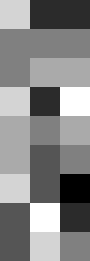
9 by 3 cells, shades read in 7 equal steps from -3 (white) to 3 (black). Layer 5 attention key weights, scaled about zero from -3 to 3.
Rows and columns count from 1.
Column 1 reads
-2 0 0 -2 -1 -1 -2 1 1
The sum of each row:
2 0 -2 -3 -2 0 2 0 -1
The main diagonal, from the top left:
-2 0 -1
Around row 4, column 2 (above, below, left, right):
-1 0 -2 -3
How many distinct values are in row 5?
2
